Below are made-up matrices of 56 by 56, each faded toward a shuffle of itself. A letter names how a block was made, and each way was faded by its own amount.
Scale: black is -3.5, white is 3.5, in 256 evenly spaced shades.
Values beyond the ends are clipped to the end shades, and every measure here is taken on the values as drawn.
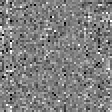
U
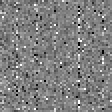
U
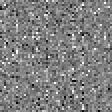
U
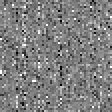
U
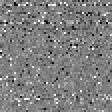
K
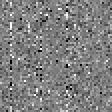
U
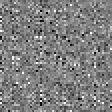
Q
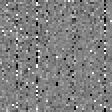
U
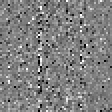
U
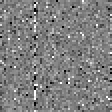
U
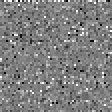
K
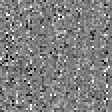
U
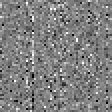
U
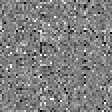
Q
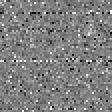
K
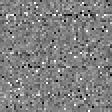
K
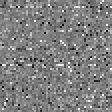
K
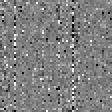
U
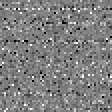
K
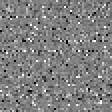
K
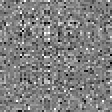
Q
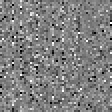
U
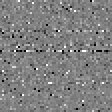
K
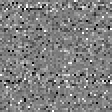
K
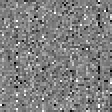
U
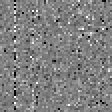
U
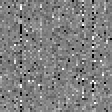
U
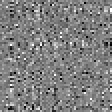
Q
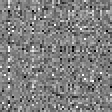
Q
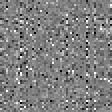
Q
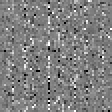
U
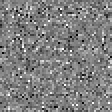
K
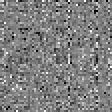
Q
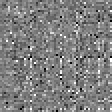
Q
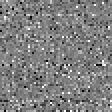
K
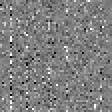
U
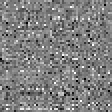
Q
